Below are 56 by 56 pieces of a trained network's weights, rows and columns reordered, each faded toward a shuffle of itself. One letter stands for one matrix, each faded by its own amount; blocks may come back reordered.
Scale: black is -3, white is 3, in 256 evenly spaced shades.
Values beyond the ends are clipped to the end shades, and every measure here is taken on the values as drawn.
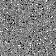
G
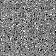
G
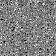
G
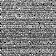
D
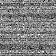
D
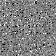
G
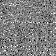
G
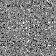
G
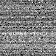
D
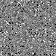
G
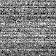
D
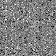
G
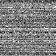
D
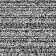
D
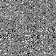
G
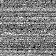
D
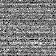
D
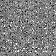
G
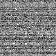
D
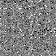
G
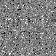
G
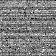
D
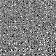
G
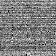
D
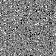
G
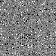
G
